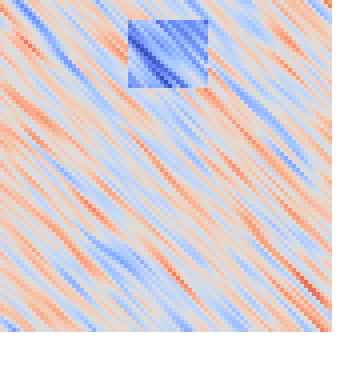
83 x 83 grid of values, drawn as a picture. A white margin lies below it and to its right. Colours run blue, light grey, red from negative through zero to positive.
Odd patch: lower, in the top middle. Grain: diagonal, down to the right. Average level on the scale: 50%. Ninth with the lowest average: top middle.
